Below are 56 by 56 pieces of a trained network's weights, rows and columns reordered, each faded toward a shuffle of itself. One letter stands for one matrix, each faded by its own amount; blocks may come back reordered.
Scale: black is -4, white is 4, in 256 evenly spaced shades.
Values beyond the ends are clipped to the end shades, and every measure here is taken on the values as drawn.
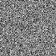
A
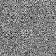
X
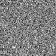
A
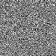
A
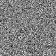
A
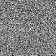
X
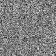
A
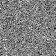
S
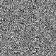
X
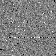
S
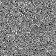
S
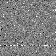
S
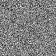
A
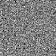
X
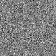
A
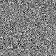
A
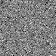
S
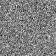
A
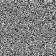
X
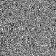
X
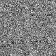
A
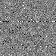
S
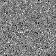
S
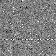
S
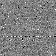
S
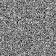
A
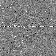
S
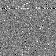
S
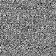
X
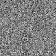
A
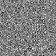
X
